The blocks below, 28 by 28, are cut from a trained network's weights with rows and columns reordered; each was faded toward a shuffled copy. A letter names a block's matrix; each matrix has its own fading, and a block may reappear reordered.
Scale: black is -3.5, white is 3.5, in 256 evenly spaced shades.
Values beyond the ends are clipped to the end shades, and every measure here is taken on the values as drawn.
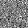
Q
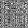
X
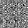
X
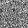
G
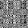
X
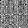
X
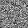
G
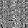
X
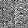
X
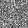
G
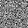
Q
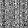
X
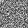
G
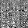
X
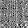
X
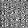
X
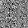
Q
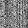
X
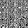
X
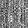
X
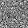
Q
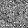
G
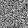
G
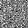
Q
